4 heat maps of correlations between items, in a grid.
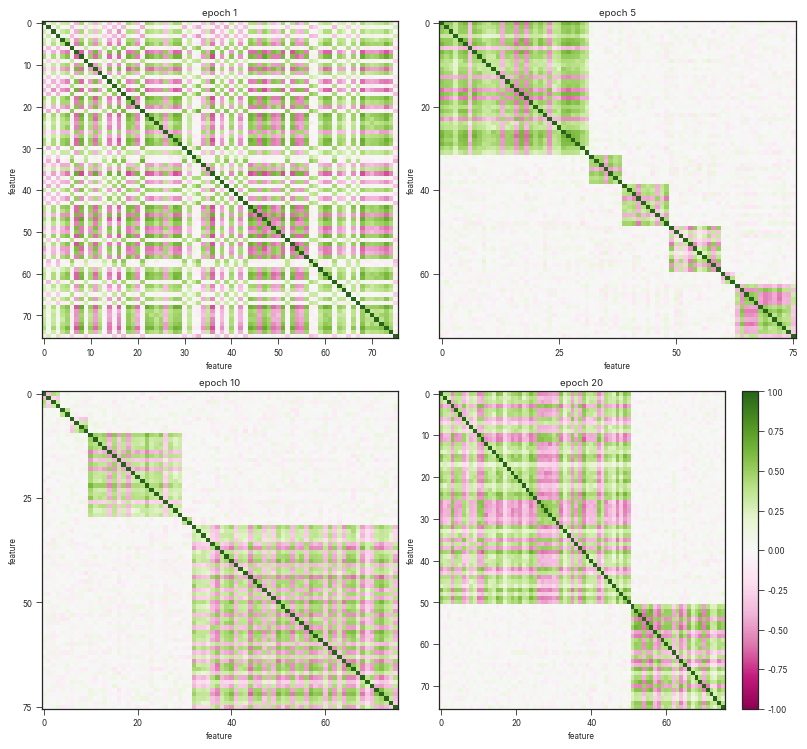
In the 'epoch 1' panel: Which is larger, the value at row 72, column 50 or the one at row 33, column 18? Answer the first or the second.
the second
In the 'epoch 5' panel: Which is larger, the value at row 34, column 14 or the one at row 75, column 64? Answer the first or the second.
the first
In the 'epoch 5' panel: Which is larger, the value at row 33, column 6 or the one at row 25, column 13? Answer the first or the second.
the first
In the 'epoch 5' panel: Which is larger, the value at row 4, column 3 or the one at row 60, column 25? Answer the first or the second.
the first
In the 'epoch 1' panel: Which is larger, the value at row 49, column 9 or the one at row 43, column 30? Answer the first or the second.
the second
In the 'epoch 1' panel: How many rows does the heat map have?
76
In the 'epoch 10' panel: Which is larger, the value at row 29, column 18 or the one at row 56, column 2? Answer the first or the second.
the second
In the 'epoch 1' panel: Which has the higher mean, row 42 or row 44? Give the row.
44
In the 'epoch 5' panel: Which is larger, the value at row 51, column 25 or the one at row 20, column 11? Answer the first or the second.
the second
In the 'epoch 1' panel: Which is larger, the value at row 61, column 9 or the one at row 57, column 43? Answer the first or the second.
the second
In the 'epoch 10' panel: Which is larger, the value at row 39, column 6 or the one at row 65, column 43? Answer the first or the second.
the second
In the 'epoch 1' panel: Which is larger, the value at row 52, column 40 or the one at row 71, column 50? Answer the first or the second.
the first
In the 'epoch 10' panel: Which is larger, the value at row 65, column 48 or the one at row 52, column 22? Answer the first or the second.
the first
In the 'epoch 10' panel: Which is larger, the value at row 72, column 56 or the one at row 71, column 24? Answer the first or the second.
the second
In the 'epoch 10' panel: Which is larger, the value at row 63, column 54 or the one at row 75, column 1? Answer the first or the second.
the first
